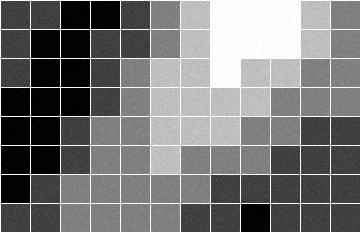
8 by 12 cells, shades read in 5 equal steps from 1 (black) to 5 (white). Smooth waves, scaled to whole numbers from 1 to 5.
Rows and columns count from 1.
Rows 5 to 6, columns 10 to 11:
3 2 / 2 2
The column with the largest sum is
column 8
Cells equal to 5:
7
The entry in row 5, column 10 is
3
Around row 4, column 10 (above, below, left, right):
4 3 4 3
